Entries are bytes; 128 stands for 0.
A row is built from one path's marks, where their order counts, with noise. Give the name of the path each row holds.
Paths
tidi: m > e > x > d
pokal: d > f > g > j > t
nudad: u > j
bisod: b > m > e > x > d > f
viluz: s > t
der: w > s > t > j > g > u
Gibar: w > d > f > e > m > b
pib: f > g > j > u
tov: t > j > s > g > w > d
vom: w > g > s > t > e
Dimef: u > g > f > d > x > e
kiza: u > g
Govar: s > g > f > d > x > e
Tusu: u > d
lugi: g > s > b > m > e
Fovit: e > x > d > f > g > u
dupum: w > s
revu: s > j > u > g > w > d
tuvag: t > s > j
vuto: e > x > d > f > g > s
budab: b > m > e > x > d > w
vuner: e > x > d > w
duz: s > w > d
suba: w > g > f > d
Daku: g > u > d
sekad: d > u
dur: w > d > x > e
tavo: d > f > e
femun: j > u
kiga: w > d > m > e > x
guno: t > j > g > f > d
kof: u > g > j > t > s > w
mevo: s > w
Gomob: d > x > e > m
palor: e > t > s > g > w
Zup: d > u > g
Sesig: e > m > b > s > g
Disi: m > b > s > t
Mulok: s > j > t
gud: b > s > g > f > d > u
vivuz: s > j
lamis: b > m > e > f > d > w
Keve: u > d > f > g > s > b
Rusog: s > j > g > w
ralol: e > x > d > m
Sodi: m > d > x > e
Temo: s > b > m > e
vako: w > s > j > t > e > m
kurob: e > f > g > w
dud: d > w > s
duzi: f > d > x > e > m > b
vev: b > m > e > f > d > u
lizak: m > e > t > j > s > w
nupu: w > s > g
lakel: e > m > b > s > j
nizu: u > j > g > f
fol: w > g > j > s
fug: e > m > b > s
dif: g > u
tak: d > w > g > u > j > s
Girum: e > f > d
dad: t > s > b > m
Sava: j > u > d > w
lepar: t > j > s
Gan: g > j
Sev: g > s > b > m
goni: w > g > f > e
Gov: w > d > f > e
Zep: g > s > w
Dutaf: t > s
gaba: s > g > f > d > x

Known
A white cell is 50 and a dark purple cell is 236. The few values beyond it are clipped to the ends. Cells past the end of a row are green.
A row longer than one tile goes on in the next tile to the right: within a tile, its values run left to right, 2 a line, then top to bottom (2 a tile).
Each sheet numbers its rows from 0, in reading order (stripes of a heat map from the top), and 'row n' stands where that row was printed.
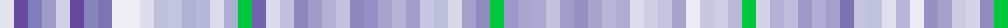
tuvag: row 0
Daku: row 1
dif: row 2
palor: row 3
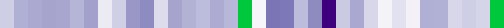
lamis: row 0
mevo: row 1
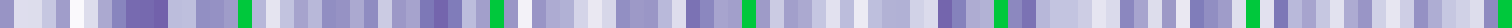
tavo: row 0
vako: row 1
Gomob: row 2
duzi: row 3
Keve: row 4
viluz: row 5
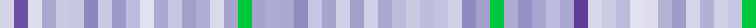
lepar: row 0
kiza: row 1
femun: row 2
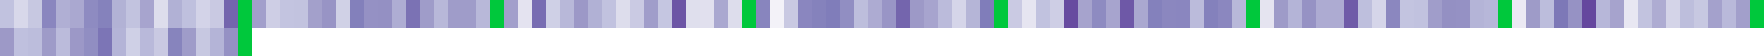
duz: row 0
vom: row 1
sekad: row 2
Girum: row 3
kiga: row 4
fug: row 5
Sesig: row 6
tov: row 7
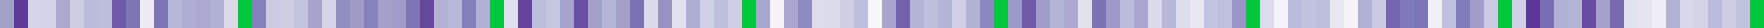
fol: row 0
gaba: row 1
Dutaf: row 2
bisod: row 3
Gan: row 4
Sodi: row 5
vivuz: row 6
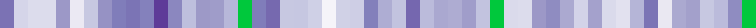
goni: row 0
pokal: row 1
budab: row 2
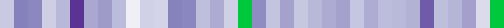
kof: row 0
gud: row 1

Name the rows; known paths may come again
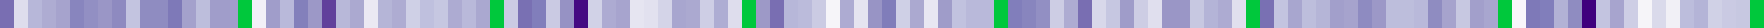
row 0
guno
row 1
Sesig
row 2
Zep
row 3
vuto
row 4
pib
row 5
revu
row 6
mevo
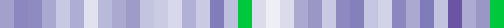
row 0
Zup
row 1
Temo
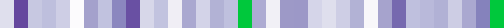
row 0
dud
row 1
bisod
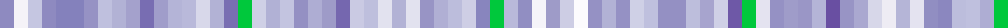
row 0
Girum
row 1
palor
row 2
Mulok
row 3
lizak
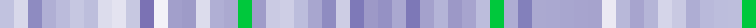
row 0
vuner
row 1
vom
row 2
kurob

